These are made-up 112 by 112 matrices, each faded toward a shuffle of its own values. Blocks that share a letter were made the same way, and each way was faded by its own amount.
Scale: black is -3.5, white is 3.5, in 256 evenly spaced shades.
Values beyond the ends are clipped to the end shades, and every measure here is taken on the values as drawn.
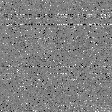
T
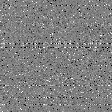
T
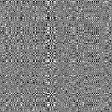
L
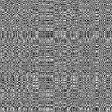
L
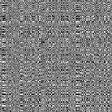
L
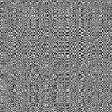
L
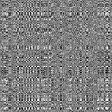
L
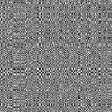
L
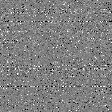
T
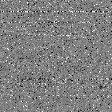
T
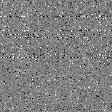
T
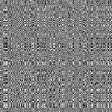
L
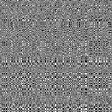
L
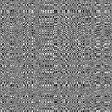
L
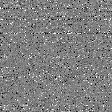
T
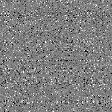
T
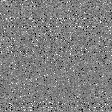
T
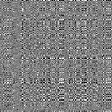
L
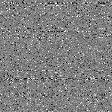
T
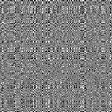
L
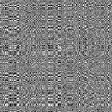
L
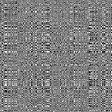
L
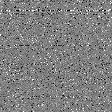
T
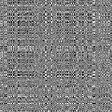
L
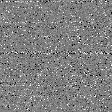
T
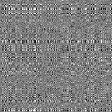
L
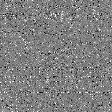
T
